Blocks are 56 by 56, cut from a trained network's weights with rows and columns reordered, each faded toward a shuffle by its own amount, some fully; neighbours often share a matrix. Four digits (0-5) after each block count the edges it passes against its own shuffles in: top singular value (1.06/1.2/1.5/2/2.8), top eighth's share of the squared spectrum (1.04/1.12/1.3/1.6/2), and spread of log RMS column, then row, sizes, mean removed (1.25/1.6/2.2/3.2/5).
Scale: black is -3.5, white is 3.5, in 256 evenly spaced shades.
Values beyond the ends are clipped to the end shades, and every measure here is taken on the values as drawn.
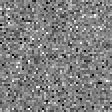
2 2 0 0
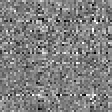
4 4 1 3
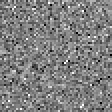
0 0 0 0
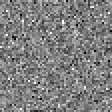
1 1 0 0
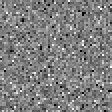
0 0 0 0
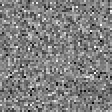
0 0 0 0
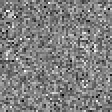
2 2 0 0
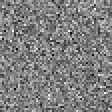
2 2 0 0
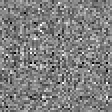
3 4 2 2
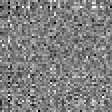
3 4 2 2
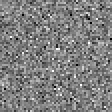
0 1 0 0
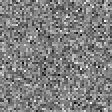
2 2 0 1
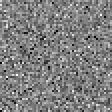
1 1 0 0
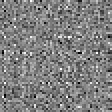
3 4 2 2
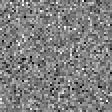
0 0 0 0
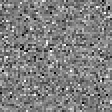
2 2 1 1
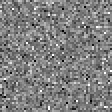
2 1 0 0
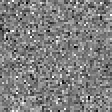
2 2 0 1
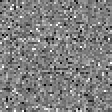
2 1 0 1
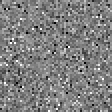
0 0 0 0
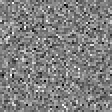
2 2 0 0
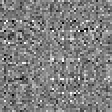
3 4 2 2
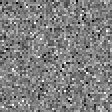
0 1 0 0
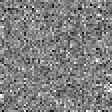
3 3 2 2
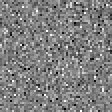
1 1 0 0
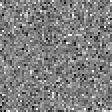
2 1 0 0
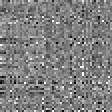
4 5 2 3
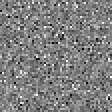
2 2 1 1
